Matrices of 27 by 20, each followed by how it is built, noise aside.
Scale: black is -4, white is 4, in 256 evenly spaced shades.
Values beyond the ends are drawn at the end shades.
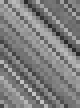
Toeplitz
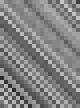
Toeplitz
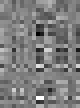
low rank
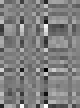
low rank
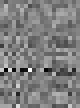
low rank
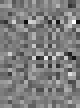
low rank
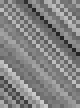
Toeplitz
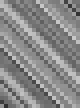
Toeplitz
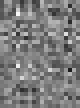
low rank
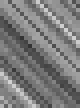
Toeplitz
